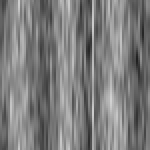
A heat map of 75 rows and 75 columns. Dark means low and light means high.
The values follow a bell shape. There is no overall slope. Column 47 stands out from the rest. The grain runs up and down. Upright stripes repeat 3 times across the table.
